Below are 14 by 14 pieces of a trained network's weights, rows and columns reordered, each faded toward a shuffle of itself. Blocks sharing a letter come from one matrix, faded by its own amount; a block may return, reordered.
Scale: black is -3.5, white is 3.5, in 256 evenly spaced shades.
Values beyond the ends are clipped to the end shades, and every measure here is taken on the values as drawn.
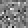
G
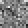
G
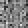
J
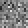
G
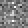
G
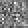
G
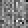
J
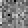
J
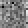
J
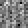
J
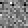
G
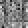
J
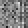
J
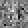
J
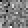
G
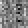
J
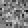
G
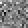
G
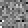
G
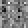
J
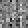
J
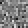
G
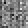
J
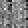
J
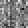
J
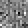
J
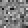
G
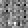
J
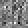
J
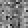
J
